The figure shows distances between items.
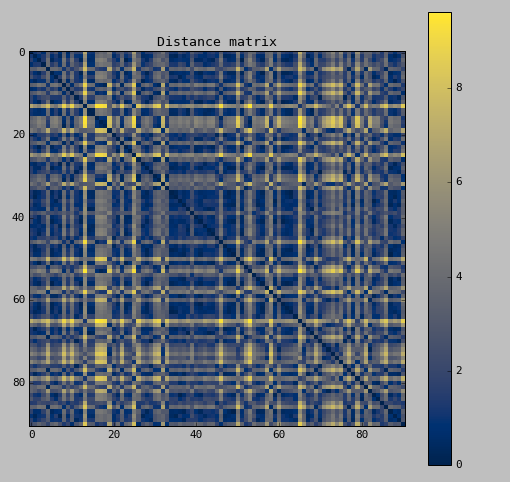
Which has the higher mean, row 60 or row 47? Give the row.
60
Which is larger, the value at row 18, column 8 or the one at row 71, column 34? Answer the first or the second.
the second
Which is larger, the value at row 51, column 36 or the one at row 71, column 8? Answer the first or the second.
the second
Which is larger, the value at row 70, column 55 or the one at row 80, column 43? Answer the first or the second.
the second
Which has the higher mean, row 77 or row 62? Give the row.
77
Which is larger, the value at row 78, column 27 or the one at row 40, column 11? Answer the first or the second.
the second
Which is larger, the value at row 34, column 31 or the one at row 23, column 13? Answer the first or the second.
the second
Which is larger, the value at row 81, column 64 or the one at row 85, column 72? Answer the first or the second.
the second
